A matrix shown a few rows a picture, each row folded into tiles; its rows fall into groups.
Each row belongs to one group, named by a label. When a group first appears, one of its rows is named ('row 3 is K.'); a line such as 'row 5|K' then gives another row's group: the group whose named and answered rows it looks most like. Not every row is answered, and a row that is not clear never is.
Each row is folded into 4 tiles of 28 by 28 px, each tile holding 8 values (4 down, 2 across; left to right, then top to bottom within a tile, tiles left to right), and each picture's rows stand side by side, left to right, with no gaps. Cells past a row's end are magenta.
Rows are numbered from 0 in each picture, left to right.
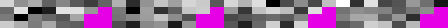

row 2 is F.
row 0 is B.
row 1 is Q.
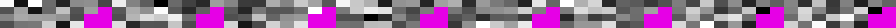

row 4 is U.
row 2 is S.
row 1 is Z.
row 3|F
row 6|Z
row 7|Z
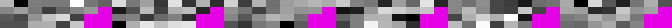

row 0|Q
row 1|U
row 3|U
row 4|Z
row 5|Q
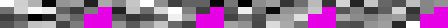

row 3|Q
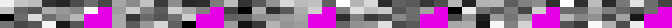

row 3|F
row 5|Q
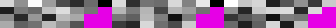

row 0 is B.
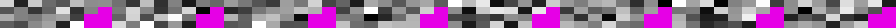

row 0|Q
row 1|Z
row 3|S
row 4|F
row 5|B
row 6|B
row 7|U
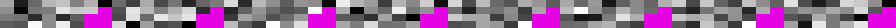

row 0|U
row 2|S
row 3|U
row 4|Q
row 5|F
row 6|Q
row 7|U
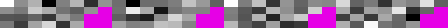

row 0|F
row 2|B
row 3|U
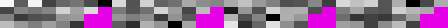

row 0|B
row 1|Q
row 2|B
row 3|B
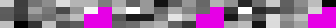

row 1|F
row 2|S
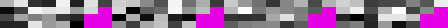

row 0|U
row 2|F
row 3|F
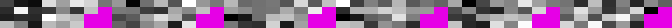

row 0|S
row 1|Q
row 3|B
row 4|S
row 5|Z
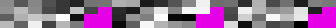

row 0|Z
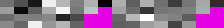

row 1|Q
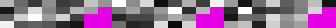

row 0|Z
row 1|F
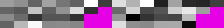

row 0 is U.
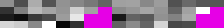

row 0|B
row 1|F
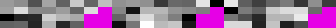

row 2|B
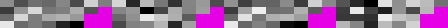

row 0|Z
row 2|Z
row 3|S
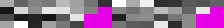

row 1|F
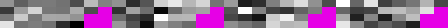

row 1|S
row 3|B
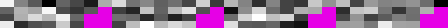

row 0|Z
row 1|U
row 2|Z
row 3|S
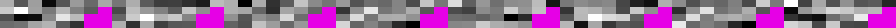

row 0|F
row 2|Q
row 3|Z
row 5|Z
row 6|Z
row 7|B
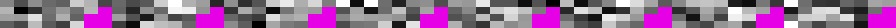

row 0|Q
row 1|U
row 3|Q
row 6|B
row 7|Z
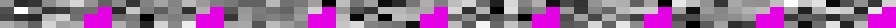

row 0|S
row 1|S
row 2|S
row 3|B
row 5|U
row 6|F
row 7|F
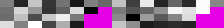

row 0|Z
